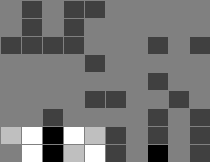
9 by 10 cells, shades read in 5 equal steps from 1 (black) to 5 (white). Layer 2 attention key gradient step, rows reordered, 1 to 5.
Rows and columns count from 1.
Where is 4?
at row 8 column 1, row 8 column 5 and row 9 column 4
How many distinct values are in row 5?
2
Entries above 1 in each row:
10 10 10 10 10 10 10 9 8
